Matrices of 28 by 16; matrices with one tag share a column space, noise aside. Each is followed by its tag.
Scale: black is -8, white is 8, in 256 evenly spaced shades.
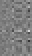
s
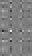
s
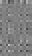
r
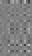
r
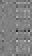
s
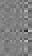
s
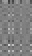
r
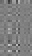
r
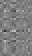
s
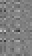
s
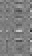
s
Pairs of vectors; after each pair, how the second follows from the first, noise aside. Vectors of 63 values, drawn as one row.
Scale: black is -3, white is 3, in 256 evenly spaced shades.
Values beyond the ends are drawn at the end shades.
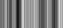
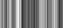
negated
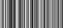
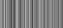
shrunk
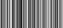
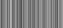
shrunk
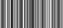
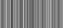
shrunk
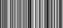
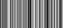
copied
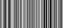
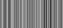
shrunk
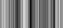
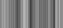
shrunk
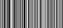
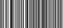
negated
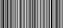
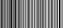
wrapped around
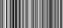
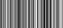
wrapped around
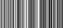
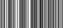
wrapped around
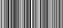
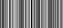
negated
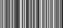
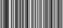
wrapped around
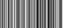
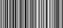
negated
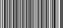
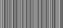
shrunk
